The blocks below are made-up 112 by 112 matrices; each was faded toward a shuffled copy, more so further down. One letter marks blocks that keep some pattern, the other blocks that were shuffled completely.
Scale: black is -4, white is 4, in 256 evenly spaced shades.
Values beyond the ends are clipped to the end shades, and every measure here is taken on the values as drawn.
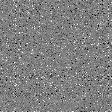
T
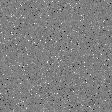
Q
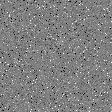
Q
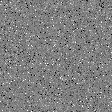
Q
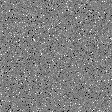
Q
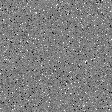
Q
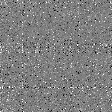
T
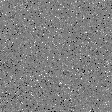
Q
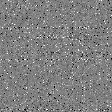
T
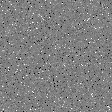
Q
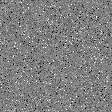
Q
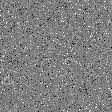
Q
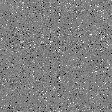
T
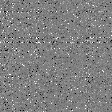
T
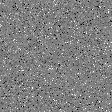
Q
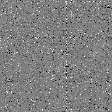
T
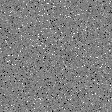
Q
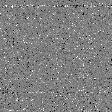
T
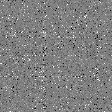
T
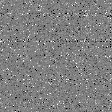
T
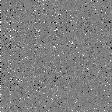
T
